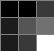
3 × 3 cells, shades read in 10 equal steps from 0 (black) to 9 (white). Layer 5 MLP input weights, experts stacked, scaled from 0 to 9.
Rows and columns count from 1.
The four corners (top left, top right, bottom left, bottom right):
0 2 1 9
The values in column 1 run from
0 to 1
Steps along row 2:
up up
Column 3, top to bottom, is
2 4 9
